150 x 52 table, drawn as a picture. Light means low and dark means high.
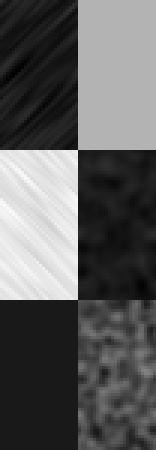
The table splits into 3 rows of 2 panels. Panel 1,1: very high, slanting up to the right, faint in contrast. Panel 1,2: low, flat. Panel 2,1: very low, slanting down to the right, faint in contrast. Panel 2,2: very high, blotchy, faint in contrast. Panel 3,1: very high, flat. Panel 3,2: high, blotchy.
